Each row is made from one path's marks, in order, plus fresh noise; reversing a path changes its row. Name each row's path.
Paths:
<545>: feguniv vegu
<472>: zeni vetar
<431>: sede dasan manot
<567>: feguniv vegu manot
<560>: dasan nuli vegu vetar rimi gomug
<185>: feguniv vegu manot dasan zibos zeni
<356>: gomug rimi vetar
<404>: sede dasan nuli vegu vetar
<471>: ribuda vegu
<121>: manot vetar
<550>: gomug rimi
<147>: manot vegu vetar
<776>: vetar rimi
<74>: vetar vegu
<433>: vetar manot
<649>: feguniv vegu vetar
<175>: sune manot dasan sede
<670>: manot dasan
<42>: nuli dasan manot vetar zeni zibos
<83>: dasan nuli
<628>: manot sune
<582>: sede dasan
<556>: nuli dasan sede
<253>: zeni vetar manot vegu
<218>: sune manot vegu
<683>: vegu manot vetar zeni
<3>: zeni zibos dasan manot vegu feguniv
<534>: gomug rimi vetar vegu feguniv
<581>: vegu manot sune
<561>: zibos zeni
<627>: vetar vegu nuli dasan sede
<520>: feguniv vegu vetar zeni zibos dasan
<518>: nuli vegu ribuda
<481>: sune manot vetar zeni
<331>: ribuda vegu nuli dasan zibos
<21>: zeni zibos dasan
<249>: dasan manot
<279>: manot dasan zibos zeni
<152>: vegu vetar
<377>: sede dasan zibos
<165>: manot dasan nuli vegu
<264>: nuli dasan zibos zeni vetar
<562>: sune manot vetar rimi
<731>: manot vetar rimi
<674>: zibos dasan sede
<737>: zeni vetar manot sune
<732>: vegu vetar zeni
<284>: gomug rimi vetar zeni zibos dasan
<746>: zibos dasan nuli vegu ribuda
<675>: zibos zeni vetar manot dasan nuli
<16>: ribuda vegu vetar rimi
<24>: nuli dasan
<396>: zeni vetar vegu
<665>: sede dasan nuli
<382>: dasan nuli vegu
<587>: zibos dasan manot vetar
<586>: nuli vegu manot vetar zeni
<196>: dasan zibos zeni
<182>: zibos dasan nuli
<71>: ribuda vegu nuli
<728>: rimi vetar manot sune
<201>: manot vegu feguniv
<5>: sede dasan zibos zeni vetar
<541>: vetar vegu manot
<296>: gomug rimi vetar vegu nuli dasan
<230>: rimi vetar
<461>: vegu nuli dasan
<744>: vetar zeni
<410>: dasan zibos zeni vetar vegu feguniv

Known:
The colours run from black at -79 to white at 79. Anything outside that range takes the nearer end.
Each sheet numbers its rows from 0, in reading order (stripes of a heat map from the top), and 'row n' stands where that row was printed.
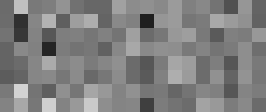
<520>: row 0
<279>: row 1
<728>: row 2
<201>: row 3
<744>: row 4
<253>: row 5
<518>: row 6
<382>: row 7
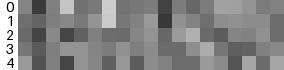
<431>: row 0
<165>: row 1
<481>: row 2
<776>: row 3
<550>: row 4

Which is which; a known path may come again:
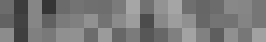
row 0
<562>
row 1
<121>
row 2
<284>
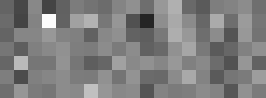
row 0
<481>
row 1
<675>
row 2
<396>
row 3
<776>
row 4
<520>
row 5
<230>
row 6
<586>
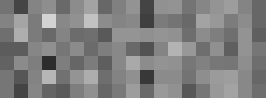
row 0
<670>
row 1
<382>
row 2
<185>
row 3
<253>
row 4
<201>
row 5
<249>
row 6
<175>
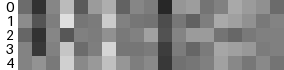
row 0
<279>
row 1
<582>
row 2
<731>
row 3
<431>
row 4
<560>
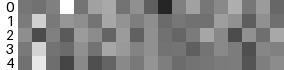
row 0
<410>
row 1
<461>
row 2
<356>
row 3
<518>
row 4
<71>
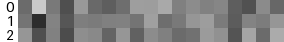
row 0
<649>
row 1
<728>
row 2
<550>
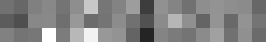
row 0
<165>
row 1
<737>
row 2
<264>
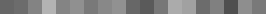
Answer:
<744>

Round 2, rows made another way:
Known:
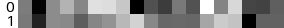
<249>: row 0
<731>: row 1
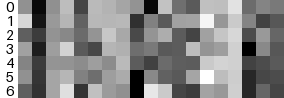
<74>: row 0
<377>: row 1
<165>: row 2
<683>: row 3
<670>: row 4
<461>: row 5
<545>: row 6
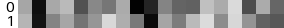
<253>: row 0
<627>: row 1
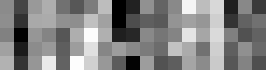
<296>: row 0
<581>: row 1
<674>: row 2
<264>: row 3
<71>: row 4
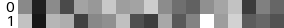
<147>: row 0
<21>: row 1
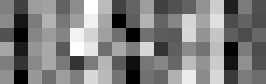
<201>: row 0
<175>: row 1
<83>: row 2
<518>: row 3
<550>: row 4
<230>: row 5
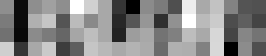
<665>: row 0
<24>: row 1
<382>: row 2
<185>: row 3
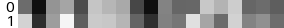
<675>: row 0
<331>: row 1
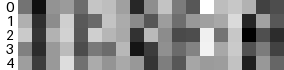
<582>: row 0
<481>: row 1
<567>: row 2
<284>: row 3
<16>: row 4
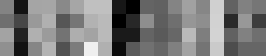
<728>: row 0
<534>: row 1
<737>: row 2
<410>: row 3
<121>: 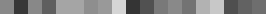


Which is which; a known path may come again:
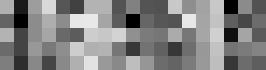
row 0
<683>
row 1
<83>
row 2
<279>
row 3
<628>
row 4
<147>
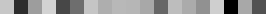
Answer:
<185>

